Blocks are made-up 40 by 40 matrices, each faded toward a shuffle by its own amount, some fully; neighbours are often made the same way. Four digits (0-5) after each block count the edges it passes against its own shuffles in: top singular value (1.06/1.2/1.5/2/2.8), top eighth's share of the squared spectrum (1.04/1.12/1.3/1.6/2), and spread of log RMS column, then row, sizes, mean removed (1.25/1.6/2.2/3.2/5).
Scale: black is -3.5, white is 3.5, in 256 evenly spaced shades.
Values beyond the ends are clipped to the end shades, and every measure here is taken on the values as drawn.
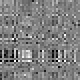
4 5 3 3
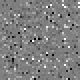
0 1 0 1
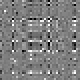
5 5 3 3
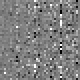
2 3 3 0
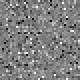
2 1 0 0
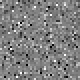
0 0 0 0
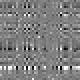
5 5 3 3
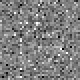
2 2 1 0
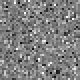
2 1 0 0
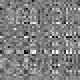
4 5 3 3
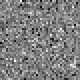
3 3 1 0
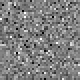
2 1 0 0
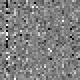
2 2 2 0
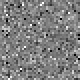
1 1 1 0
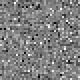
0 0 0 0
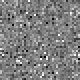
1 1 1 1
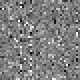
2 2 2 0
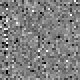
2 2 2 0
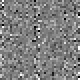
2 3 3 0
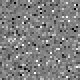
0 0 0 0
